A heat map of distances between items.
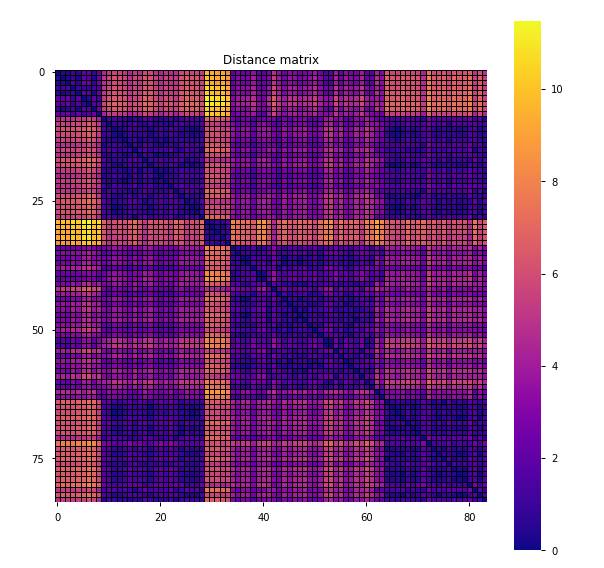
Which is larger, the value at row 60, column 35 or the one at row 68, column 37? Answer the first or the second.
the second
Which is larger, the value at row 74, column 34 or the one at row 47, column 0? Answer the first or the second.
the first
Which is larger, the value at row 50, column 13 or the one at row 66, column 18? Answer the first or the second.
the first
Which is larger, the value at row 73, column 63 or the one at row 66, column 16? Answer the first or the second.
the first
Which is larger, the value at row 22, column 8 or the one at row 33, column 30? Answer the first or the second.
the first
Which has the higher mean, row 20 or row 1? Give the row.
1
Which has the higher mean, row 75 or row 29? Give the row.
29
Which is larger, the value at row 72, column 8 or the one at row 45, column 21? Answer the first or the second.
the first
